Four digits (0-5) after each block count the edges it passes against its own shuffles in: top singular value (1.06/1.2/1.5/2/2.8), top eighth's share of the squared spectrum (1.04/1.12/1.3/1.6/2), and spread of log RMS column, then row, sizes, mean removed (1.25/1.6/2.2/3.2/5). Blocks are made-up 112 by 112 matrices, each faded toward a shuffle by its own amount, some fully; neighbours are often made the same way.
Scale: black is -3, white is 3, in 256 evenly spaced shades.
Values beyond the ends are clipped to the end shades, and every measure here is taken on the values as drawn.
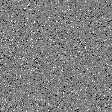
3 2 0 1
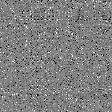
3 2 1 1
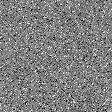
0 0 0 0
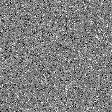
0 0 1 0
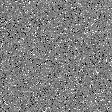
2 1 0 0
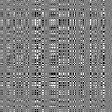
5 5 5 4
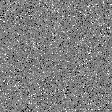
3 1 1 0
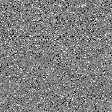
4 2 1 2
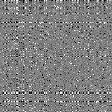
5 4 3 3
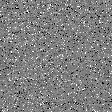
3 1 0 0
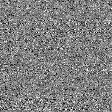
1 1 0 3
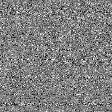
1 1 0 3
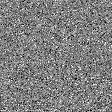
0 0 0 1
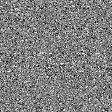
0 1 0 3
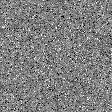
0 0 0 0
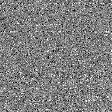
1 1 0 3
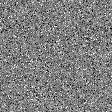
0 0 0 0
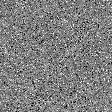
0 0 0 0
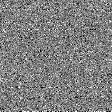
1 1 0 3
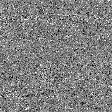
0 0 0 2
